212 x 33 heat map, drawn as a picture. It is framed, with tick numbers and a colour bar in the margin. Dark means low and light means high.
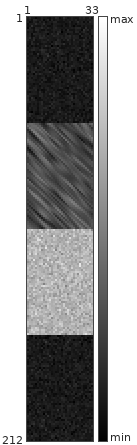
It is made of 4 by 1 panels. Panel 1,1: very low, fine-grained, faint in contrast. Panel 2,1: low, slanting down to the right. Panel 3,1: high, fine-grained. Panel 4,1: very low, fine-grained, faint in contrast.
